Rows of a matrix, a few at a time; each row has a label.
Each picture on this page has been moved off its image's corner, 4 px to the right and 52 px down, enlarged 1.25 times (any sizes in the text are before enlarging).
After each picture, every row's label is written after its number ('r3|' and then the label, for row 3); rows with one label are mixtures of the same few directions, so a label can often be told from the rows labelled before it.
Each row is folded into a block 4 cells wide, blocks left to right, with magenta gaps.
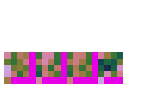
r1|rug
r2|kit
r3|kit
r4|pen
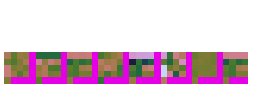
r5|rug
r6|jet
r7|jet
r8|pen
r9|jet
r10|rug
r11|kit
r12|jet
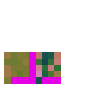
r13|rug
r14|kit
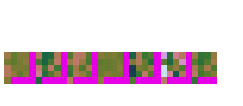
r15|rug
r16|kit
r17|kit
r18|pen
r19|rug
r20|rug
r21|kit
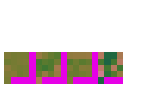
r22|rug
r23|pen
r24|jet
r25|kit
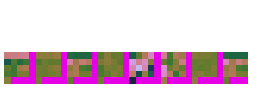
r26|jet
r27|jet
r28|jet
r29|rug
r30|pen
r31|rug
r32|pen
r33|jet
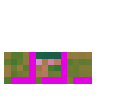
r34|kit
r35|jet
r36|jet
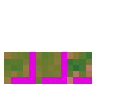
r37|pen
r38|kit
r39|pen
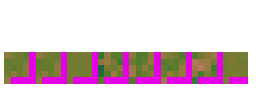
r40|pen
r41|pen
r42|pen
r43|rug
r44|kit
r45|pen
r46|pen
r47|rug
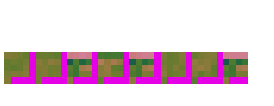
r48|pen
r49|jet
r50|jet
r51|jet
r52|jet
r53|kit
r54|pen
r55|jet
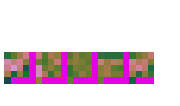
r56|pen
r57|rug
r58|rug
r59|jet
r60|pen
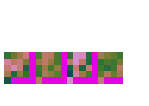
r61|pen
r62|kit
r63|kit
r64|pen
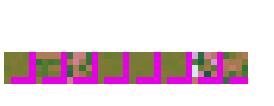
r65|kit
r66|jet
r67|kit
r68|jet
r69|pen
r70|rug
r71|rug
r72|pen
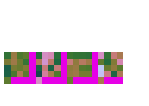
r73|rug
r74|kit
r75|jet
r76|rug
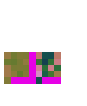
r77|rug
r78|kit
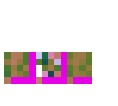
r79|kit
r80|rug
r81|kit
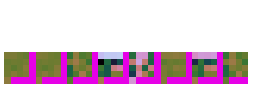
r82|pen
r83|pen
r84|rug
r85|jet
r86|kit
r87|jet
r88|jet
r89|rug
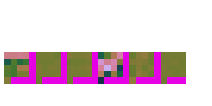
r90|jet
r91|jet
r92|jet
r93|pen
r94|kit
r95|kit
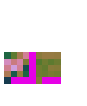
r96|pen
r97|jet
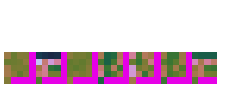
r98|rug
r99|jet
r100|pen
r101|kit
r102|rug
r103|kit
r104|jet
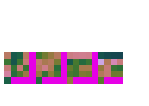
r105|kit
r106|pen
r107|jet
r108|jet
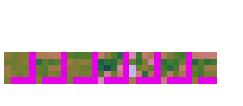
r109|rug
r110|jet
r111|jet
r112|pen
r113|rug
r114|pen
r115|jet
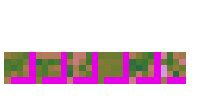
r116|pen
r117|jet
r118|kit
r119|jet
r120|pen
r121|rug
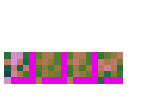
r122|kit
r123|kit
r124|kit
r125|pen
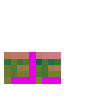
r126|jet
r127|jet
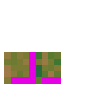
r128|rug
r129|rug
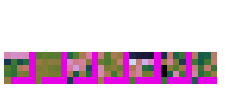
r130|jet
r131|jet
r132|pen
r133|rug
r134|jet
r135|rug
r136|kit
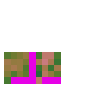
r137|pen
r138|kit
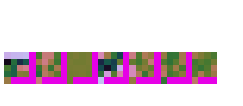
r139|jet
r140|kit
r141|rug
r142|pen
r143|rug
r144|kit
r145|pen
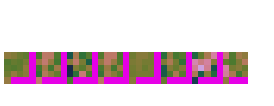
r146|pen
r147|kit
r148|rug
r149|kit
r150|kit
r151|rug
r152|pen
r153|rug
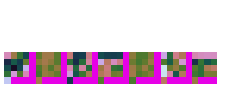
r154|pen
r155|kit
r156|kit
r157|jet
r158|kit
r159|rug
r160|jet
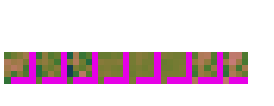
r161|pen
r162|rug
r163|rug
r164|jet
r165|kit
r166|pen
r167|kit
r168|kit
